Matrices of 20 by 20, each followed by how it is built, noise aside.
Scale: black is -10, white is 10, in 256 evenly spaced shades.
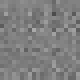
low rank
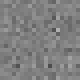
low rank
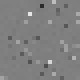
sparse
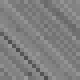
Toeplitz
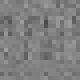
low rank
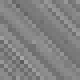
Toeplitz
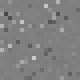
sparse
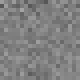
low rank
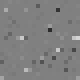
sparse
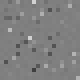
sparse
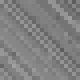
Toeplitz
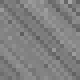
Toeplitz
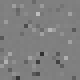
sparse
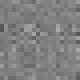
low rank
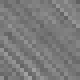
Toeplitz
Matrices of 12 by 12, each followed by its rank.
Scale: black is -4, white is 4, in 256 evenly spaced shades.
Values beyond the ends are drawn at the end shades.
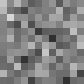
full rank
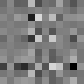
two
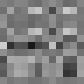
two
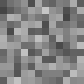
full rank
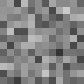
full rank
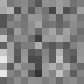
two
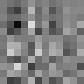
two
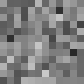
full rank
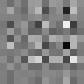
two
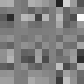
two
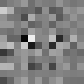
two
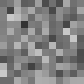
full rank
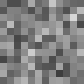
full rank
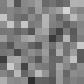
full rank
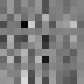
two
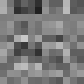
two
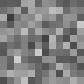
full rank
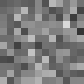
full rank
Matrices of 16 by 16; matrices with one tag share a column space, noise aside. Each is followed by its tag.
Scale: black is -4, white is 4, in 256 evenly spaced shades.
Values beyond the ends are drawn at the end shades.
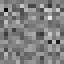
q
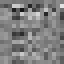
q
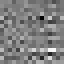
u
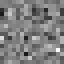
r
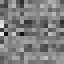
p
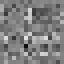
r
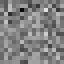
q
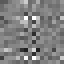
u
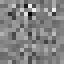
q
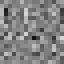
r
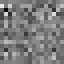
q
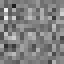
r
